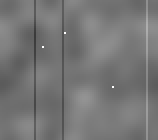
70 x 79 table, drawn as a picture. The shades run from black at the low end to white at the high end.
Lone odd cells: 3, each higher than its neighbours. Histogram: heavy tails on both sides. Odd lines: columns 18, 32 and 74.
